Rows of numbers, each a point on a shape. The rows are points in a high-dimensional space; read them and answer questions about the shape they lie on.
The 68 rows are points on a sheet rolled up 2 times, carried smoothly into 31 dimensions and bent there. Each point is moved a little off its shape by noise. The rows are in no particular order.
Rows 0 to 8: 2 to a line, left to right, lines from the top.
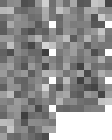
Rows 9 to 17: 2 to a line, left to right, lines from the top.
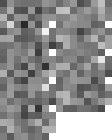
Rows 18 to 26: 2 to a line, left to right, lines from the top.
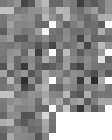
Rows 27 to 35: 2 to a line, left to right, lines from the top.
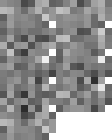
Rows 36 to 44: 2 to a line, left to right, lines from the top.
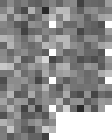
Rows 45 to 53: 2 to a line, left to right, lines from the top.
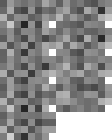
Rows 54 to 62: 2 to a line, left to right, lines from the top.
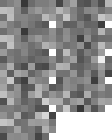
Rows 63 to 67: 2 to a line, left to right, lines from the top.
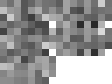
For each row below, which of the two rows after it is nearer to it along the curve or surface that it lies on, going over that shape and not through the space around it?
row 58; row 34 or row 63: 34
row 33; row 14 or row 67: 14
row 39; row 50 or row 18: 18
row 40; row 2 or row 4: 2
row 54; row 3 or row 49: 3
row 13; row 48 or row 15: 48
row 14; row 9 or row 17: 9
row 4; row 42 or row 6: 42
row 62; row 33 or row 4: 33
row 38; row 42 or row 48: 48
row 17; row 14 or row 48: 48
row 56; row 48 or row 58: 48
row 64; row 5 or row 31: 31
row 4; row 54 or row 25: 25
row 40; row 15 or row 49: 15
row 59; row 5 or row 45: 45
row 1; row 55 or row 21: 55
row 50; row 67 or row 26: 26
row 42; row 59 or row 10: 10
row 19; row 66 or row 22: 22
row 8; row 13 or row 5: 13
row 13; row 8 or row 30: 8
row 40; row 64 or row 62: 62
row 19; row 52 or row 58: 52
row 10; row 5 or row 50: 5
